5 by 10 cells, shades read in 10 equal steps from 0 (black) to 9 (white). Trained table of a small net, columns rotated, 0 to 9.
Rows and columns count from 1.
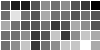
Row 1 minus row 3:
-3 -3 -2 0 1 2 2 -3 -3 -3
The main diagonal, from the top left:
3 8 3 2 4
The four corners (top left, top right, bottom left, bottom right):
3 0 4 6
